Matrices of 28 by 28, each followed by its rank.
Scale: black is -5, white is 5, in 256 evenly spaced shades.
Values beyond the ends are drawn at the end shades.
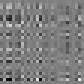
two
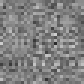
five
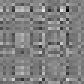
two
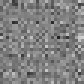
five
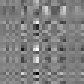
two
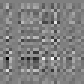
two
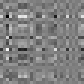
two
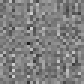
five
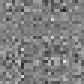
five
